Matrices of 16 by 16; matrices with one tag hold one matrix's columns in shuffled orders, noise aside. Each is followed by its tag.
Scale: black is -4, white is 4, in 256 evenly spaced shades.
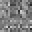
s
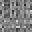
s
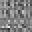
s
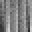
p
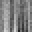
p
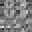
s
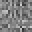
s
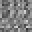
s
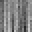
p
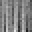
p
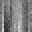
p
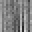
p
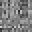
s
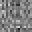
s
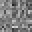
s
